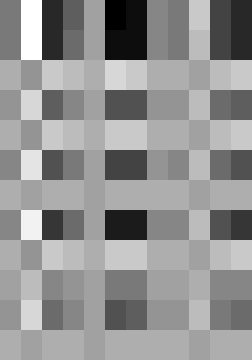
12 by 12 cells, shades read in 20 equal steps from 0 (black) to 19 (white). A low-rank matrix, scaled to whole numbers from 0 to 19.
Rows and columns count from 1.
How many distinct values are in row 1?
10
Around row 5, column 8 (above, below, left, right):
11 11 15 13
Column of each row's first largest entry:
2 2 6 2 3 2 1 2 3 2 2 1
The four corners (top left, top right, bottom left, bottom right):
9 3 13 13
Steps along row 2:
up down up up down same up down up down down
